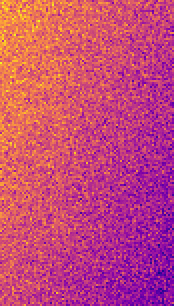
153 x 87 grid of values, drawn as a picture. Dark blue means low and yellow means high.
Slope: up to the top left. Ninth with the highest average: top left. Ninth with the lowest average: bottom right. Grain: fine. Stripes: none. Histogram: bell-shaped. Odd rows or columns: none.
